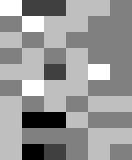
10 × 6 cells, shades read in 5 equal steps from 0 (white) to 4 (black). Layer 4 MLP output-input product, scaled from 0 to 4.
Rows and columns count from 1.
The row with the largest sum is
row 8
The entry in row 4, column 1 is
2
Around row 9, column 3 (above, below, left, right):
4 3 2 2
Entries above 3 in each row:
0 0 0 0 0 0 0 2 0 1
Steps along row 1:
up same down same up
